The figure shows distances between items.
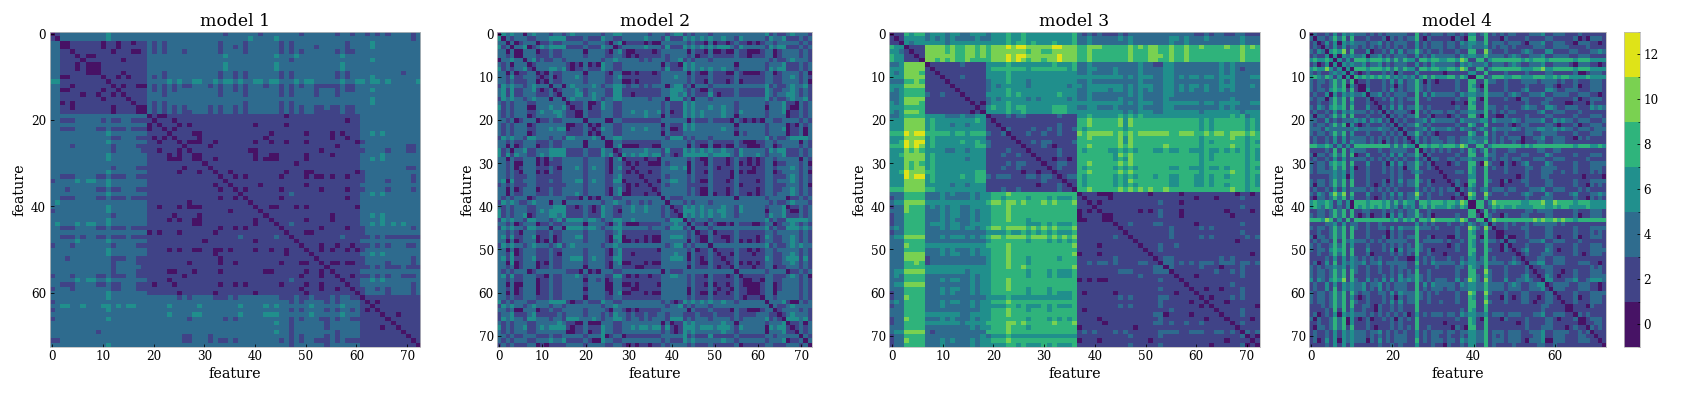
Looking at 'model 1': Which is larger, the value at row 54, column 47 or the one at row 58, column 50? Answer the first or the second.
the first
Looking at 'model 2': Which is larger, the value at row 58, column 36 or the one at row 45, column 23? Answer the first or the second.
the second
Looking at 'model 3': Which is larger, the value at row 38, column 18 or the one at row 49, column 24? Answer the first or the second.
the second
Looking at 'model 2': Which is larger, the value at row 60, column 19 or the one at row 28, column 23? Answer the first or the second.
the first
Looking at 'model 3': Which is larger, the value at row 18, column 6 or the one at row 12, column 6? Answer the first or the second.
the second
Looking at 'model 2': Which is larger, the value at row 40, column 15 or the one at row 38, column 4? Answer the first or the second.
the first
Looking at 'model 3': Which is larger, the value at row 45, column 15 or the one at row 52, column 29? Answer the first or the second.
the second
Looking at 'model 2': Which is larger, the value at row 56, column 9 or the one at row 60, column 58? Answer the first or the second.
the first
